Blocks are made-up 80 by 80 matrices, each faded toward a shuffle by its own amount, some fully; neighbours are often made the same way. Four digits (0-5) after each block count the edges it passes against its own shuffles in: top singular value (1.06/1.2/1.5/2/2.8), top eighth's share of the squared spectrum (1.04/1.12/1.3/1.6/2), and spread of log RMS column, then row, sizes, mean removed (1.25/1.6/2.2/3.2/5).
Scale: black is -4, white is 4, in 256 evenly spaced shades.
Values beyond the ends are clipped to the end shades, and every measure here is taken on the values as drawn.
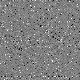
3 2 1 1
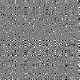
4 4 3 3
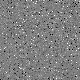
2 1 0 1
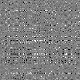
4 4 2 3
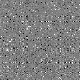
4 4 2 2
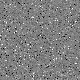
2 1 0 0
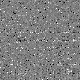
3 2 0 1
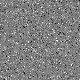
1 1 0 0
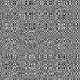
5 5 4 4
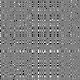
5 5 3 3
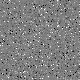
2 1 0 0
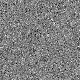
2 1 0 0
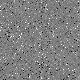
2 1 0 0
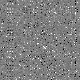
3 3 2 1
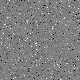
0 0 0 0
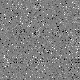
3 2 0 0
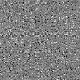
4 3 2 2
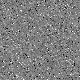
0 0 0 0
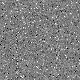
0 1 1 0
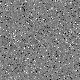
0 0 0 0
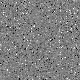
0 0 0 0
